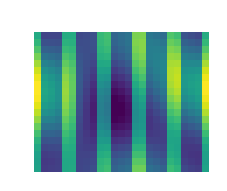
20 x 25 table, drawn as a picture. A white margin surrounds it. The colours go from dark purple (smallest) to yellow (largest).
The ninth with the lowest average is the centre. Upright stripes repeat 5 times across the table. There are no lone odd cells.
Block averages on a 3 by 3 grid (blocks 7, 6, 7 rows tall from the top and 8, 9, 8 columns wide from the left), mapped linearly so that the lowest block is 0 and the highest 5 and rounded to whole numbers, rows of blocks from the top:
335 | 505 | 222
